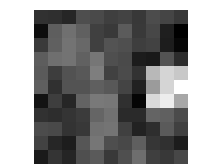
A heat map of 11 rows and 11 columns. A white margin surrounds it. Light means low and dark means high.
Odd patch: lower, in the middle right. Grain: blotchy. Roughest part: middle right. Ninth with the lowest average: middle right. Average level on the scale: 70%.
